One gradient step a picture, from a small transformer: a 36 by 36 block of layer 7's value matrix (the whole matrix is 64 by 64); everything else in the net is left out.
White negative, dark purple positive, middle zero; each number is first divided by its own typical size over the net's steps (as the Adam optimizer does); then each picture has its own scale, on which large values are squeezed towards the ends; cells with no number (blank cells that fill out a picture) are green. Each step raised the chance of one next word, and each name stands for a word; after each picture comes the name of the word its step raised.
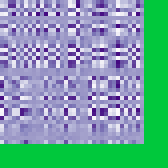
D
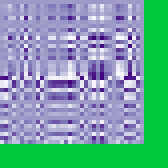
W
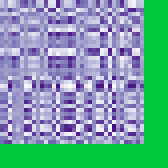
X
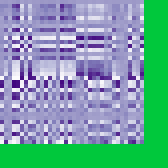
W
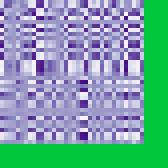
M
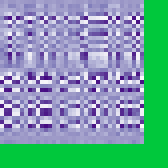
D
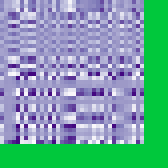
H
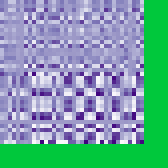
H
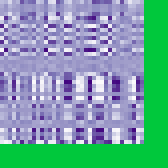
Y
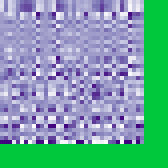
H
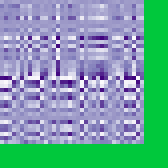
W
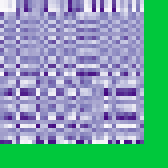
H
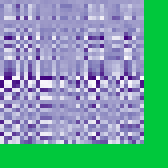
W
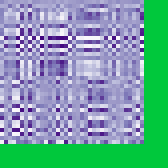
D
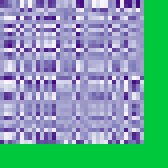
M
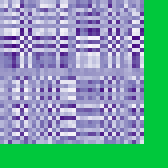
D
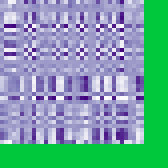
Y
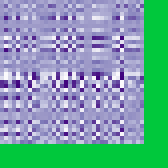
W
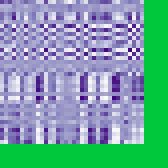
Y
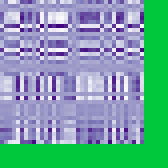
Y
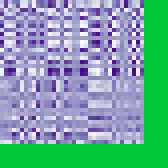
M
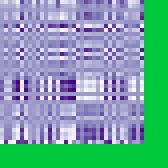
Y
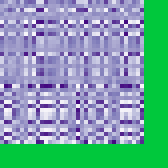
X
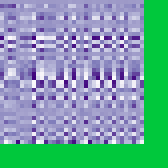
W
